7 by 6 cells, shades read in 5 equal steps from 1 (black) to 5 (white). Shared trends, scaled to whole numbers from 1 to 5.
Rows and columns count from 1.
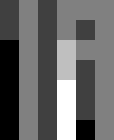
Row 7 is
1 3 2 5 1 3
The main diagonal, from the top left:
2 3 2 4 2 3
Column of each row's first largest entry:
2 2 4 4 4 4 4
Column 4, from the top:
3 3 4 4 5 5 5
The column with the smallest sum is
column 1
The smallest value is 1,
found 6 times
